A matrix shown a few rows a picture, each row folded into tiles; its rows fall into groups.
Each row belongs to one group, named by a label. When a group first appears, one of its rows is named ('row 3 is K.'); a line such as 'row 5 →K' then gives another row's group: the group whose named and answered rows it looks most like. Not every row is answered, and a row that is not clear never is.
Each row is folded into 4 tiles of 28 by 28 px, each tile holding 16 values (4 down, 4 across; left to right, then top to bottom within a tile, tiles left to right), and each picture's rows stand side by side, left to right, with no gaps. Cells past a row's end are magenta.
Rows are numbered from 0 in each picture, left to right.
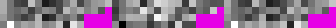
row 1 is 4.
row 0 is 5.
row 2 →5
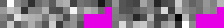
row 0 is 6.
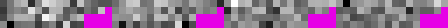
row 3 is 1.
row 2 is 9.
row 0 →4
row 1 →4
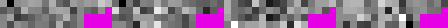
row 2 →5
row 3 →4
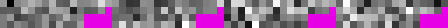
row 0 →1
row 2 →9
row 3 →6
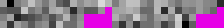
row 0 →1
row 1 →4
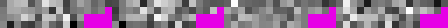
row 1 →4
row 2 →6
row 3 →6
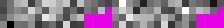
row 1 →6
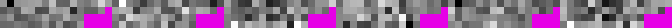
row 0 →1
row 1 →6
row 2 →5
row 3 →4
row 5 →5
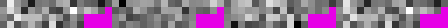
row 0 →6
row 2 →4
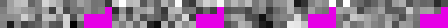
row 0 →4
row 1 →9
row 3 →6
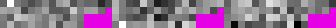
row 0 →6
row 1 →5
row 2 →4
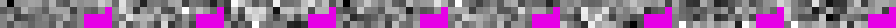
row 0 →1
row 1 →6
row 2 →9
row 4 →6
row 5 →9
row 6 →5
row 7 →5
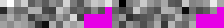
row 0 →9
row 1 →1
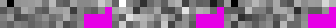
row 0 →1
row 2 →1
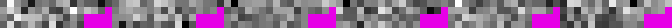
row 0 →6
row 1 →4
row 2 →1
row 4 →6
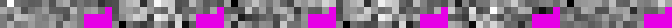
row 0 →6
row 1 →4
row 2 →1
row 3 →4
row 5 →1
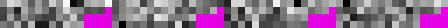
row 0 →9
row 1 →4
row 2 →9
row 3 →1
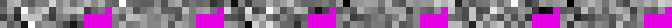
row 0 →9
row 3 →1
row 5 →1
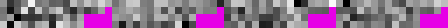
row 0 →1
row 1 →4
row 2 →9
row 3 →1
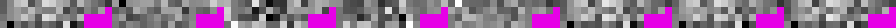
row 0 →4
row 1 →1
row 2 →5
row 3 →5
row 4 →6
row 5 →4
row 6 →4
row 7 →4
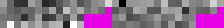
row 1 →1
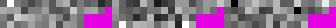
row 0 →6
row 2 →1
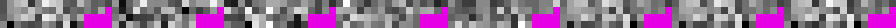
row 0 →4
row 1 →1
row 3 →6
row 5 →4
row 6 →4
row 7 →4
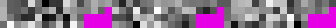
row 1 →9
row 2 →4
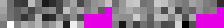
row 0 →5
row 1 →4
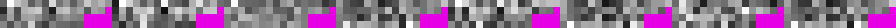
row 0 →9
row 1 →9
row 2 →6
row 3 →5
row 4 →9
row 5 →5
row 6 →6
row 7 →5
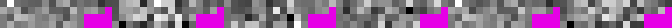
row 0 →6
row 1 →4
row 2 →5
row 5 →4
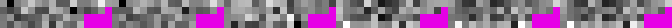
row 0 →1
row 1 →1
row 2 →4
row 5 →5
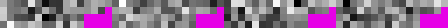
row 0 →5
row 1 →6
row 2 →9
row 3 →1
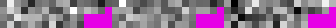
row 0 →6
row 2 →1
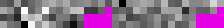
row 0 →9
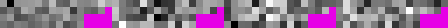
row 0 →1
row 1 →5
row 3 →6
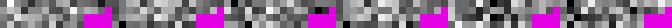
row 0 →6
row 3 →4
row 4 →5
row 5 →1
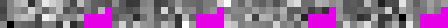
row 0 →4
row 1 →5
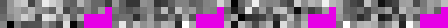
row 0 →4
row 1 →5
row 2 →1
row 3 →5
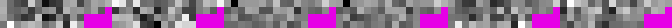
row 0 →5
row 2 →1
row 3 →1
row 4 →5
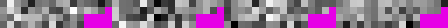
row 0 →6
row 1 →5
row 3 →4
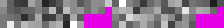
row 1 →6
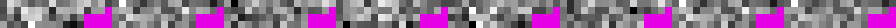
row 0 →9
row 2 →1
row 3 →4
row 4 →9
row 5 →1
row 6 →6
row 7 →6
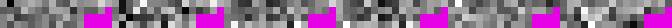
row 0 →1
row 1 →1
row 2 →5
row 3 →5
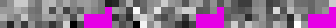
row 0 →4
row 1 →9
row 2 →5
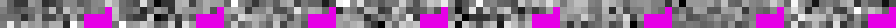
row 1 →5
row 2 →6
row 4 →1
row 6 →1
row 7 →6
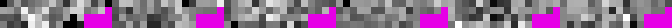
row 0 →9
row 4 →5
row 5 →4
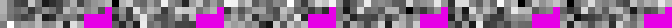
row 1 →9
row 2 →9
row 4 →9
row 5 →1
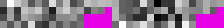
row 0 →9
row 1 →5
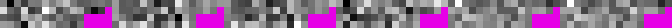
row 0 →9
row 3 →1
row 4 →6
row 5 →6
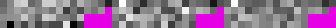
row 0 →4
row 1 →6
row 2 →6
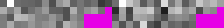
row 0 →6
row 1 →9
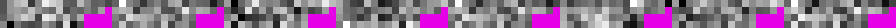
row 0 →4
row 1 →6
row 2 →1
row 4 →6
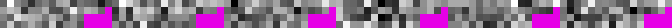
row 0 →6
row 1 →9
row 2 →1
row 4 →9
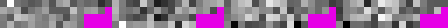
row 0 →6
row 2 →4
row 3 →4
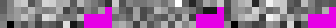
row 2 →4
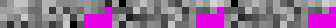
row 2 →1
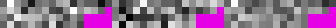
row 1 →1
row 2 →6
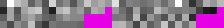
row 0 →9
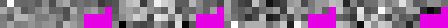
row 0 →6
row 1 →4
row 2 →5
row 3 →9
